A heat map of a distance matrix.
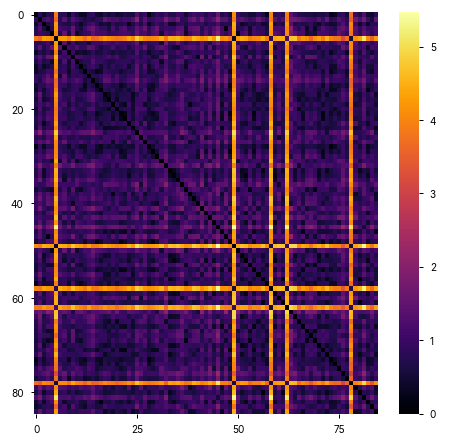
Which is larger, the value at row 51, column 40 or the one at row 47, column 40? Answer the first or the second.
the second
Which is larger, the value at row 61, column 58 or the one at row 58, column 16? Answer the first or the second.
the first
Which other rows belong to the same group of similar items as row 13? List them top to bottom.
0, 1, 2, 3, 4, 6, 7, 8, 9, 10, 11, 12, 14, 15, 16, 17, 18, 19, 20, 21, 22, 23, 24, 25, 26, 27, 28, 29, 30, 31, 32, 33, 34, 35, 36, 37, 38, 39, 40, 41, 42, 43, 44, 45, 46, 47, 48, 50, 51, 52, 53, 54, 55, 56, 57, 59, 60, 61, 63, 64, 65, 66, 67, 68, 69, 70, 71, 72, 73, 74, 75, 76, 77, 79, 80, 81, 82, 83, 84
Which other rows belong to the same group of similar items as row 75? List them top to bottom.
0, 1, 2, 3, 4, 6, 7, 8, 9, 10, 11, 12, 13, 14, 15, 16, 17, 18, 19, 20, 21, 22, 23, 24, 25, 26, 27, 28, 29, 30, 31, 32, 33, 34, 35, 36, 37, 38, 39, 40, 41, 42, 43, 44, 45, 46, 47, 48, 50, 51, 52, 53, 54, 55, 56, 57, 59, 60, 61, 63, 64, 65, 66, 67, 68, 69, 70, 71, 72, 73, 74, 76, 77, 79, 80, 81, 82, 83, 84
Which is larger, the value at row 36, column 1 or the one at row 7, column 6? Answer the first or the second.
the second
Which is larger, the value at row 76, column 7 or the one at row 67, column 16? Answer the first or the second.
the first
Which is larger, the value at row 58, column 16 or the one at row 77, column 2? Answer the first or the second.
the first
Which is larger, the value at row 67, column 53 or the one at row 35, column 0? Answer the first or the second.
the second
